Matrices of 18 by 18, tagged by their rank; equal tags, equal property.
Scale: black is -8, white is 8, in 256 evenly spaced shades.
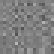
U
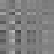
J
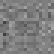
U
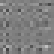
U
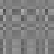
J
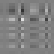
J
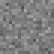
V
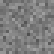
V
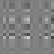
J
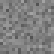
V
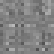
U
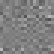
U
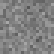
V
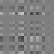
J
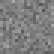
V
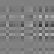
J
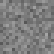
V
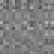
U
